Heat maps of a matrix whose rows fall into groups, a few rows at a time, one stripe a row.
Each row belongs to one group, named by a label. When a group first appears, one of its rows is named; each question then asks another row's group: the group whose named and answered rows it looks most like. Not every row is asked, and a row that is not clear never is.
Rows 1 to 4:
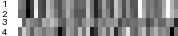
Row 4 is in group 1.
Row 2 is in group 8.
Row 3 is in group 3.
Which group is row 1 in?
8
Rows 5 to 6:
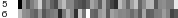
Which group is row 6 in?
1
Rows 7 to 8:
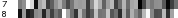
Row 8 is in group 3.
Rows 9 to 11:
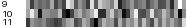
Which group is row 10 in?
1
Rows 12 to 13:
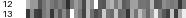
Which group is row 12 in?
1
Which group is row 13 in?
3
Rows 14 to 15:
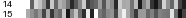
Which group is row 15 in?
1
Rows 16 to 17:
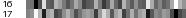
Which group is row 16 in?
8
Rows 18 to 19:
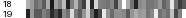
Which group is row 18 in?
1
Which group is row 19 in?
3
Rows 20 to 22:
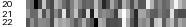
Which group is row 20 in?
8
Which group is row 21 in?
1
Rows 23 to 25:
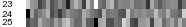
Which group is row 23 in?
1
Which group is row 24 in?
3
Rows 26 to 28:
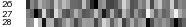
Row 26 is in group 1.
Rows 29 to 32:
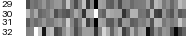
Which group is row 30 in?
1
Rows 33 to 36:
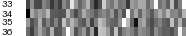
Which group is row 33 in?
3
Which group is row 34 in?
3
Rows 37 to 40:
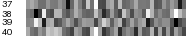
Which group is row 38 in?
8
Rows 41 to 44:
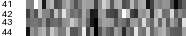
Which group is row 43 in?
3
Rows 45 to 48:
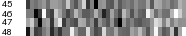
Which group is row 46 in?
8
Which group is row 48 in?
3
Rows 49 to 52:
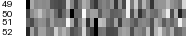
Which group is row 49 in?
3
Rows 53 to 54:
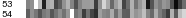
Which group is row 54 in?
3
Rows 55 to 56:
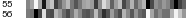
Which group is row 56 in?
8
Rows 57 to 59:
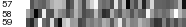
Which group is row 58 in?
8
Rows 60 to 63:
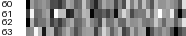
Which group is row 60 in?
3
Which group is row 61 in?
1
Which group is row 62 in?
3
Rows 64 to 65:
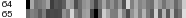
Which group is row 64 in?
3
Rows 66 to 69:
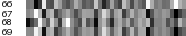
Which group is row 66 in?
8
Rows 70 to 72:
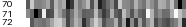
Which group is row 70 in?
1
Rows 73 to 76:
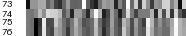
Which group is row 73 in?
3
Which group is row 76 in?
8
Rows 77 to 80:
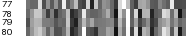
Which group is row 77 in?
1
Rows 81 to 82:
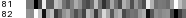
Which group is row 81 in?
8
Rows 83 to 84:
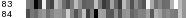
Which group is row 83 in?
8
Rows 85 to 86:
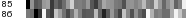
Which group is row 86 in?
8
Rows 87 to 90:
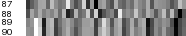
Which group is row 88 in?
1
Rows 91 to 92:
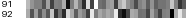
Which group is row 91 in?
1
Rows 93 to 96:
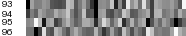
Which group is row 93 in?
3
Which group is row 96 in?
8
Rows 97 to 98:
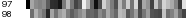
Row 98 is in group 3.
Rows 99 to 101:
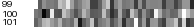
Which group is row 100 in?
8
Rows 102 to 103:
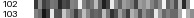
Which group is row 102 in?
3
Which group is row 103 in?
8
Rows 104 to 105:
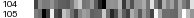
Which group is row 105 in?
8
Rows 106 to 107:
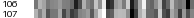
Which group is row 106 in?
1
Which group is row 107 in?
1
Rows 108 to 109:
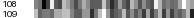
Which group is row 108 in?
8
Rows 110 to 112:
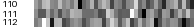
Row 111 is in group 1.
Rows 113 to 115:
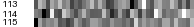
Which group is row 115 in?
3
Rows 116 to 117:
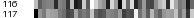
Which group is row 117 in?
3
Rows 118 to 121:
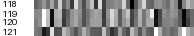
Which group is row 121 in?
8
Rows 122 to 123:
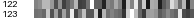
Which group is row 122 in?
3
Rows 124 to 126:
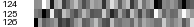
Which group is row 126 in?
3
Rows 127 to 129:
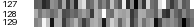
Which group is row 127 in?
3
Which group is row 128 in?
1
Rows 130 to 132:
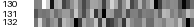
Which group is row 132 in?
1
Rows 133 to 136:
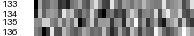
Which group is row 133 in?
3
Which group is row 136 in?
8
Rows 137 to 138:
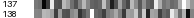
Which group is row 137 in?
8
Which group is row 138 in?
3
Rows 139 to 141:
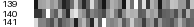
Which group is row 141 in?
1
